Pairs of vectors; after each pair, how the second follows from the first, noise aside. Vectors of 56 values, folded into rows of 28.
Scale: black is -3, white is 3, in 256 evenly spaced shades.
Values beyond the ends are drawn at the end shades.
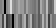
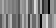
wrapped around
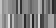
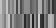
copied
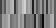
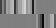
partly zeroed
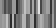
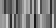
copied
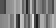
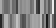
wrapped around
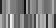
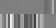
partly zeroed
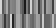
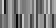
wrapped around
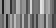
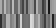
wrapped around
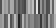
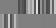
partly zeroed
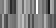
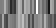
copied
